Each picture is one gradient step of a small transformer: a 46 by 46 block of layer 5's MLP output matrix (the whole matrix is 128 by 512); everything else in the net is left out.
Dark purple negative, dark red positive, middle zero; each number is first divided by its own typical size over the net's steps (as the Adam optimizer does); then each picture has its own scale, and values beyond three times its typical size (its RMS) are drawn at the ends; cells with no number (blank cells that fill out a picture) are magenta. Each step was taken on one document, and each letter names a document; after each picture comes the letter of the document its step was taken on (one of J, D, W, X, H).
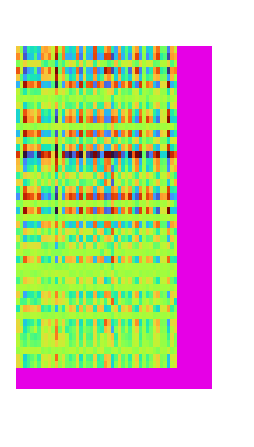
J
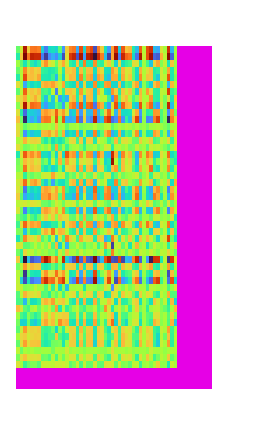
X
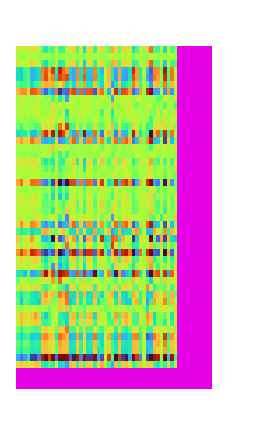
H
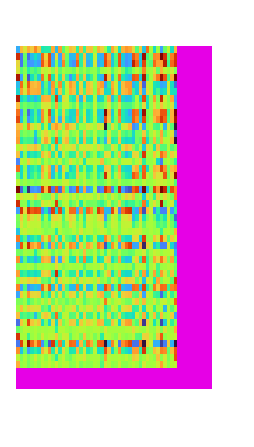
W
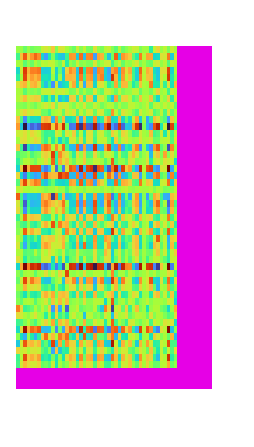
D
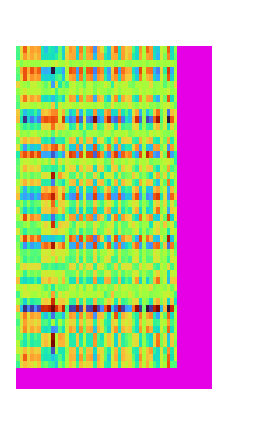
D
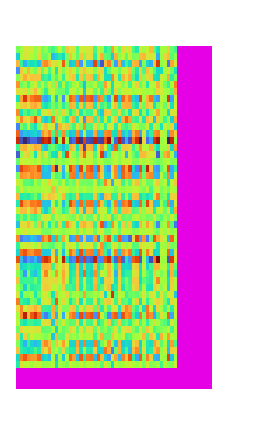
J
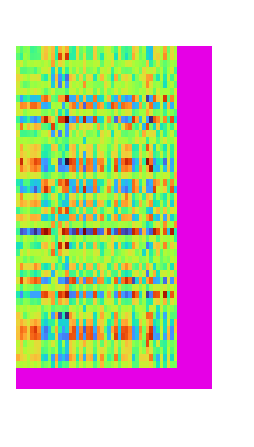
H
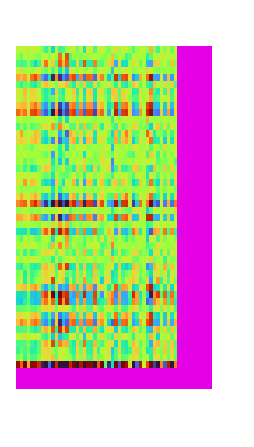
H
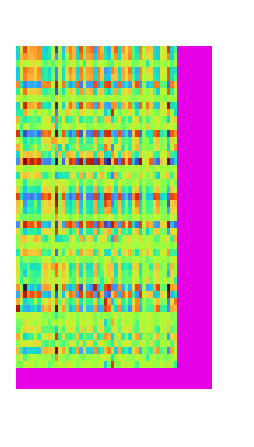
J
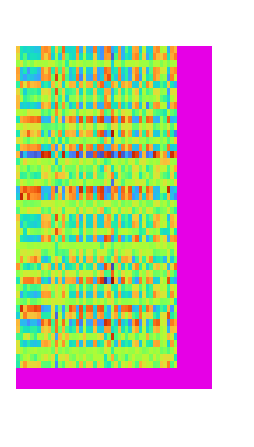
J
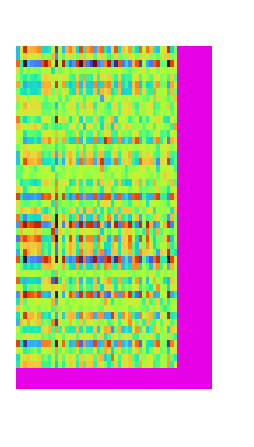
J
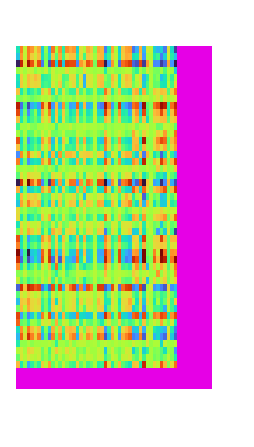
W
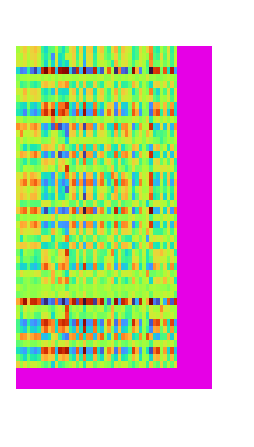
H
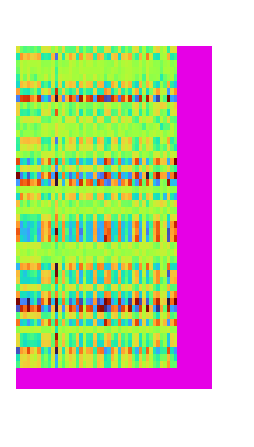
X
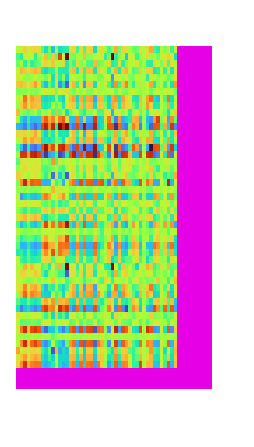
D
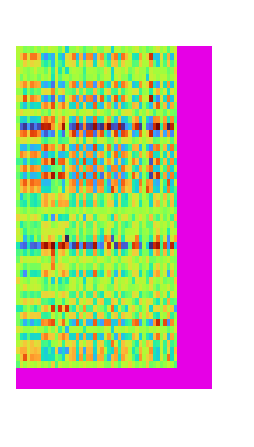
D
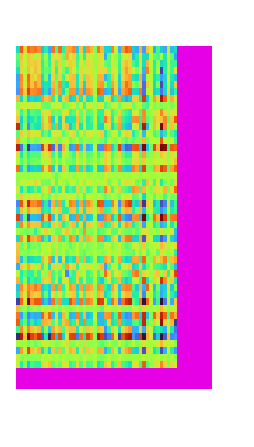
W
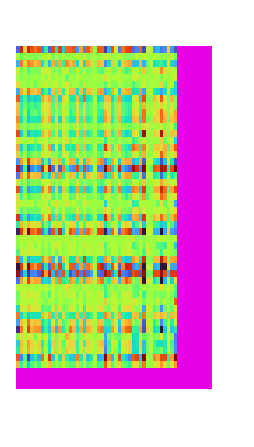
W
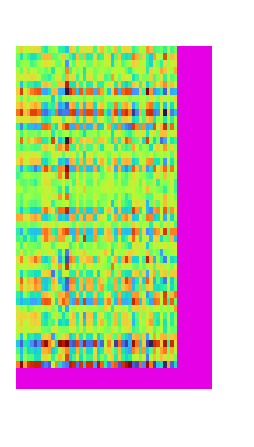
H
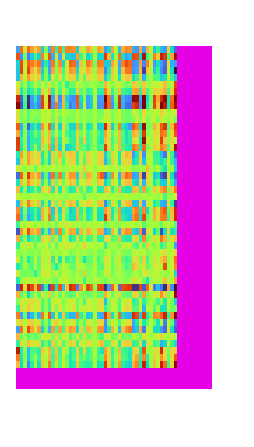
W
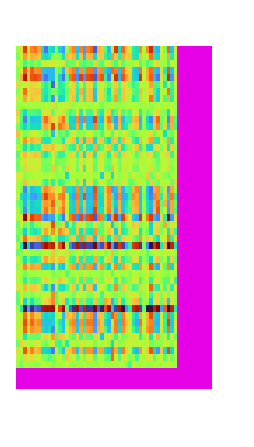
D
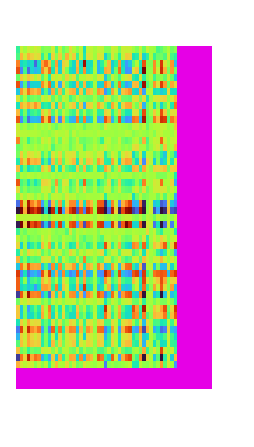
W
